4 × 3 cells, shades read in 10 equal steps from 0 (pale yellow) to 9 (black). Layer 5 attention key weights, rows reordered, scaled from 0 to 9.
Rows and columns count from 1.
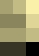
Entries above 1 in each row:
2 2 3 3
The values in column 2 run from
2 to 7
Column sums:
17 16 12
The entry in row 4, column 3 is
9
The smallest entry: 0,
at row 1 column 3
